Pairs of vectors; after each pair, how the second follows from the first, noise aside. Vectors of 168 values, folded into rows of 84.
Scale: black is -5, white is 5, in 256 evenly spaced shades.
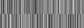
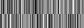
scaled up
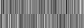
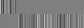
partly zeroed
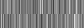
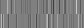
partly zeroed
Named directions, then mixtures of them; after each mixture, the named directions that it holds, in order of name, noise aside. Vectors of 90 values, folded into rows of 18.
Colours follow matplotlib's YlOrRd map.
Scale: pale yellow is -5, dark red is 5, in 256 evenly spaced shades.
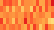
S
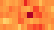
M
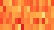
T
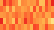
S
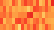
M, S, T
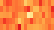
M, T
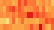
M, S, T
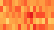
M, S, T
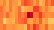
M, S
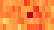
M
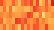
M, S, T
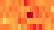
M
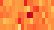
M, T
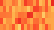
M, S, T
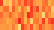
M, S, T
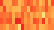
T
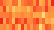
S, T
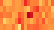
M, T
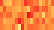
M, T
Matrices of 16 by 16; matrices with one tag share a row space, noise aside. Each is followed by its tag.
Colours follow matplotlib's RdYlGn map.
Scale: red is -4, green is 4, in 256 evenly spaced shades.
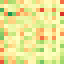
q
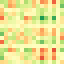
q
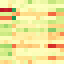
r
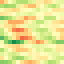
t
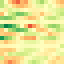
t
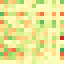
q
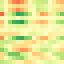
t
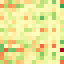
q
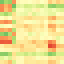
r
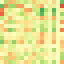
q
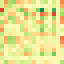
q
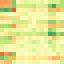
r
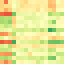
r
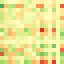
q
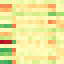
r
